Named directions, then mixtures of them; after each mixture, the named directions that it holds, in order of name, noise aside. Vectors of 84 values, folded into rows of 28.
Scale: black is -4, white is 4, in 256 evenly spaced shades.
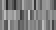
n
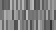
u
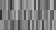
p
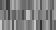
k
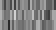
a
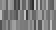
p, u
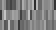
n, p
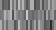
u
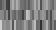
k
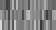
a, k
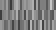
p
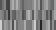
k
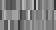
n, p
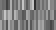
n, u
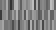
p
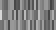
a, p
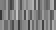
p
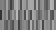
p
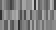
n, p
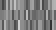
n, u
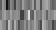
k, n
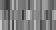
a, k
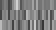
k, p
